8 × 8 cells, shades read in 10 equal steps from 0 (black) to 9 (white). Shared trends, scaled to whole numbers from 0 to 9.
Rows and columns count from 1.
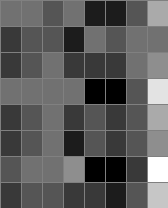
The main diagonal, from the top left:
4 3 4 4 3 2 2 7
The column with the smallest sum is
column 6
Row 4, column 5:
0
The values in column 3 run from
3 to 4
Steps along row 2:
up same down up down up same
